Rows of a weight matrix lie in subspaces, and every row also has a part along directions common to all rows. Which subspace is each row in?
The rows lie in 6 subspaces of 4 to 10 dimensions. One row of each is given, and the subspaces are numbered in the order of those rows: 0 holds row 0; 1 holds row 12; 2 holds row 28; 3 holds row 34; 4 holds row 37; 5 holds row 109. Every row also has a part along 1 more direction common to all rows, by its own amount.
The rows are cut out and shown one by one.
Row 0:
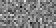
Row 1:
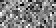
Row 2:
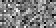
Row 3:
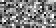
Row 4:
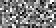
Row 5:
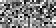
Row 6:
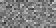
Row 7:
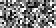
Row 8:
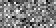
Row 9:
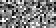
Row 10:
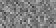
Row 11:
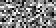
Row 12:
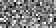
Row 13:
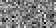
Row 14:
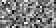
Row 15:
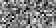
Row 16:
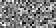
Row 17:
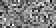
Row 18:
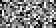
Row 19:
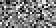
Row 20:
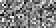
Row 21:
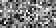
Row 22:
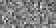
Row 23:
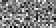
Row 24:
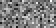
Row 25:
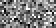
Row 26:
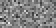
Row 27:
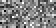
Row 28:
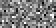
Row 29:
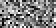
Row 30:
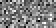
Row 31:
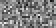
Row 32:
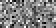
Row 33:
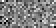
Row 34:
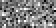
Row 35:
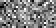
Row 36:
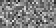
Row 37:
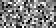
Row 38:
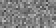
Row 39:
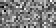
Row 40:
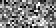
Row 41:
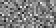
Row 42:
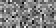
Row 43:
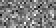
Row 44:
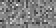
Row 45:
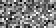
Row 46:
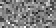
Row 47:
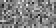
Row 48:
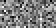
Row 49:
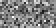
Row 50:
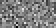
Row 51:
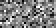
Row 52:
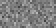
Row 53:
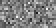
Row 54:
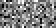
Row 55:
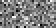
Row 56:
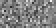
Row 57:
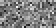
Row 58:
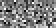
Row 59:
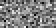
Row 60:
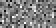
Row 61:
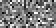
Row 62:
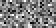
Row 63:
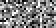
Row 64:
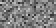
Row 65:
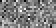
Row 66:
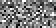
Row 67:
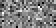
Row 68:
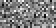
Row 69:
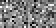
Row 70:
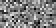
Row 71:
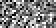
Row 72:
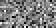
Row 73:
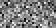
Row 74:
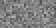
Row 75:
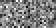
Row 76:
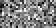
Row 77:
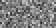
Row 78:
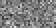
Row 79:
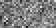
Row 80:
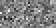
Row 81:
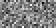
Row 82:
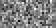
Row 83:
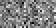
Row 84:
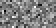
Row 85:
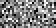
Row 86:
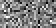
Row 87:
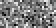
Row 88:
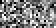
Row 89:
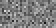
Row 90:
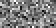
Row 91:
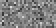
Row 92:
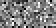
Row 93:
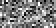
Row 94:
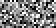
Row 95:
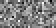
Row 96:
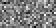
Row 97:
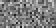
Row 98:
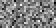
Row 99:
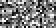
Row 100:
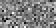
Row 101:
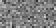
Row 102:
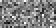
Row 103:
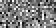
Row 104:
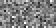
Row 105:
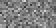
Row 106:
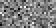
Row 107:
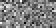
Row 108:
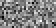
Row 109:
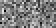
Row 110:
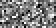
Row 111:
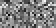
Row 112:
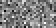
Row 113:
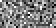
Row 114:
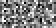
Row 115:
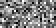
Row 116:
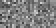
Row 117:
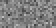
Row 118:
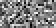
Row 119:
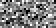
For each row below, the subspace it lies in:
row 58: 1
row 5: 5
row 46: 2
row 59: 2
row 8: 3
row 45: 4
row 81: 2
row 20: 5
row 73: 3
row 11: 3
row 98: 1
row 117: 5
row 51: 5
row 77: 0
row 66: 3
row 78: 0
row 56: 4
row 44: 1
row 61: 1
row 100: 0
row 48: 5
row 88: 4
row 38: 3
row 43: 4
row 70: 4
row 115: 3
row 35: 5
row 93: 3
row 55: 3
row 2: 3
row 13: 4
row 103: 4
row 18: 5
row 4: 2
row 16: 4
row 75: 0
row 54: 4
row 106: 3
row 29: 0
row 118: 1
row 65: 0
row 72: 2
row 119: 5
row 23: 0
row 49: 0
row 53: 1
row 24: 3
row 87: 3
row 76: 5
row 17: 4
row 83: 4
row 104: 2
